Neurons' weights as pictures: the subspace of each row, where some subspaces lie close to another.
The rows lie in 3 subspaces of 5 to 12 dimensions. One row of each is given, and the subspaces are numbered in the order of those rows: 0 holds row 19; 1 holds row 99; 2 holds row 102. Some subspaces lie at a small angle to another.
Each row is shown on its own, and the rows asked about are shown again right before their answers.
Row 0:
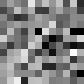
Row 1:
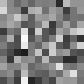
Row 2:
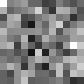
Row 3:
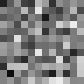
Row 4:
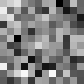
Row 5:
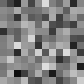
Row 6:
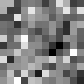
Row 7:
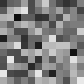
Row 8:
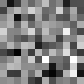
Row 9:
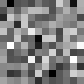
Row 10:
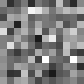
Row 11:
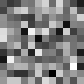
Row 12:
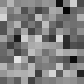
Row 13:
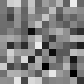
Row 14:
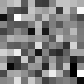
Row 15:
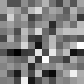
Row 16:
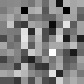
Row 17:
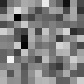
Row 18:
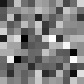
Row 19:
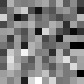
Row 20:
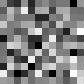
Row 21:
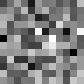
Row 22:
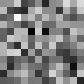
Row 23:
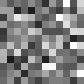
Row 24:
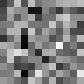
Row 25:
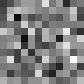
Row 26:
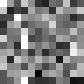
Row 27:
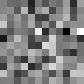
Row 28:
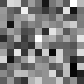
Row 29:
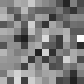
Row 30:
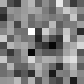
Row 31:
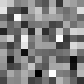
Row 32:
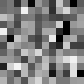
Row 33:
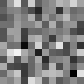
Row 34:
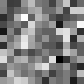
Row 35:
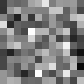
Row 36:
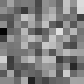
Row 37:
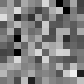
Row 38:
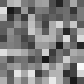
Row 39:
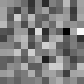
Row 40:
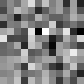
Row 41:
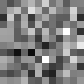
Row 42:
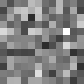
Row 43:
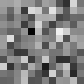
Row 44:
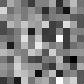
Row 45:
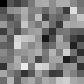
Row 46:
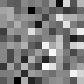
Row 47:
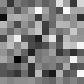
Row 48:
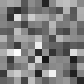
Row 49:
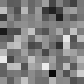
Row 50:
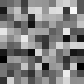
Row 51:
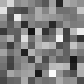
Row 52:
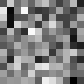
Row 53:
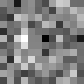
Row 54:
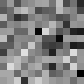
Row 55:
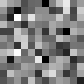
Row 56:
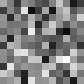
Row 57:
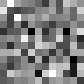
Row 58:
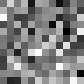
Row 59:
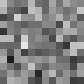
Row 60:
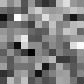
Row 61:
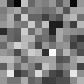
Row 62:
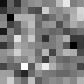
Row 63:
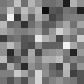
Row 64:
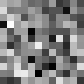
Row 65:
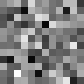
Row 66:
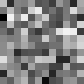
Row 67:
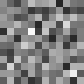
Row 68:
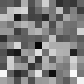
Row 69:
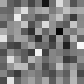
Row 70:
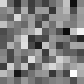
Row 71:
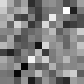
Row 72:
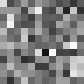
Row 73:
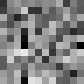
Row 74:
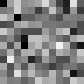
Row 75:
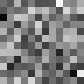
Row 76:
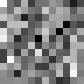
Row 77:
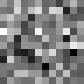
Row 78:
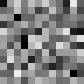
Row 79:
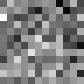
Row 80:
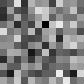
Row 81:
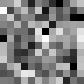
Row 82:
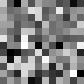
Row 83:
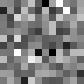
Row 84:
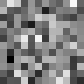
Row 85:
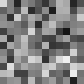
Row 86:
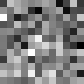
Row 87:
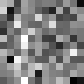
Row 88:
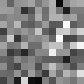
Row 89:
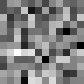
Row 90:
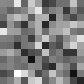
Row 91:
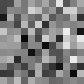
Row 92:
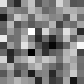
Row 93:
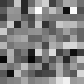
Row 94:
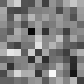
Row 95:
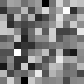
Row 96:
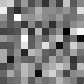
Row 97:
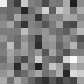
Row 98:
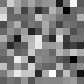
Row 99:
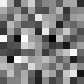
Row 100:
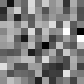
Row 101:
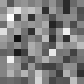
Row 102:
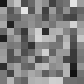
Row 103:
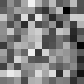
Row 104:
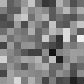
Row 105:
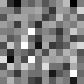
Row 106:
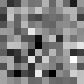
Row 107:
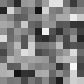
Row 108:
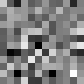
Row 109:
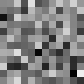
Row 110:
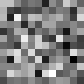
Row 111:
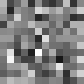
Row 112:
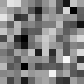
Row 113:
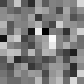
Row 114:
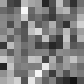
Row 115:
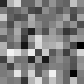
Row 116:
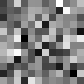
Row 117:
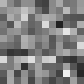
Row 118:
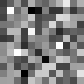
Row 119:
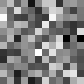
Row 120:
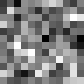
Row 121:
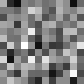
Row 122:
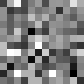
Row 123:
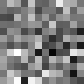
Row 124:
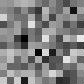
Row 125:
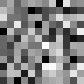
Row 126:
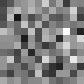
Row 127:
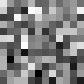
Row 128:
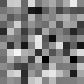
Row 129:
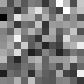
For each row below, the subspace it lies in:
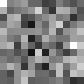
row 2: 2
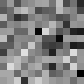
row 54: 0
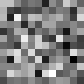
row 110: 1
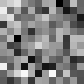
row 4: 2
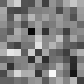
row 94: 1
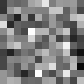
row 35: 2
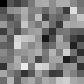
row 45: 2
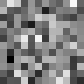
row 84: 2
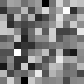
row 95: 2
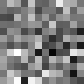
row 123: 0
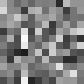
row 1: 1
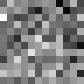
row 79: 1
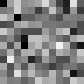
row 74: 1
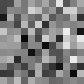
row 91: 1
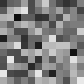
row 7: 1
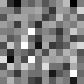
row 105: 0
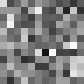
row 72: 2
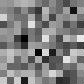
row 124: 2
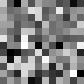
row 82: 0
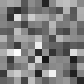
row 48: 1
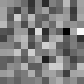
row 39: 1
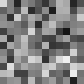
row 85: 1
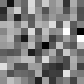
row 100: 0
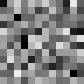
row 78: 1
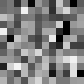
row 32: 0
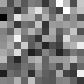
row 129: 1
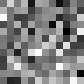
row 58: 0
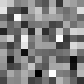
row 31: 0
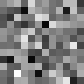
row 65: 2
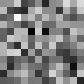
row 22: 1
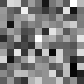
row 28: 2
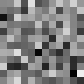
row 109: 0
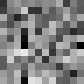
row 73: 1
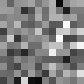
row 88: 0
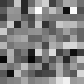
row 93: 2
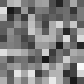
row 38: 2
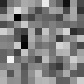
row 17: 1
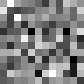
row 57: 0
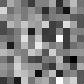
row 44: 2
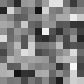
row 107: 2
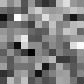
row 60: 2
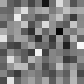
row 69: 2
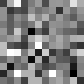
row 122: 1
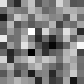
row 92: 1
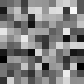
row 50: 2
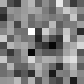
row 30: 1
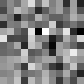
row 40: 1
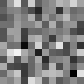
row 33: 0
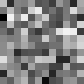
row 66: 2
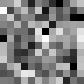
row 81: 2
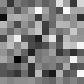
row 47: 1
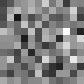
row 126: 1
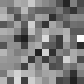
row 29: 2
